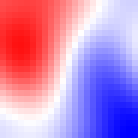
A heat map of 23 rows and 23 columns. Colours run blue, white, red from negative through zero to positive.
The top left is the ninth with the highest average. The bottom right is the ninth with the lowest average. There are no lone odd cells. The field climbs toward the top left.
